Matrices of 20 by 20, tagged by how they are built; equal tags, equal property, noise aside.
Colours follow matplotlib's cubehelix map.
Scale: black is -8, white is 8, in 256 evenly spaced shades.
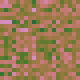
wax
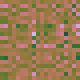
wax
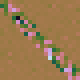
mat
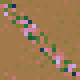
mat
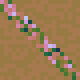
mat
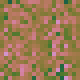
wax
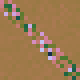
mat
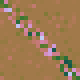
mat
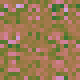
wax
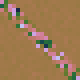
mat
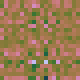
wax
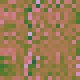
wax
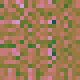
wax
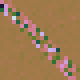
mat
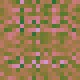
wax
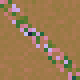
mat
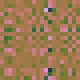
wax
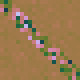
mat
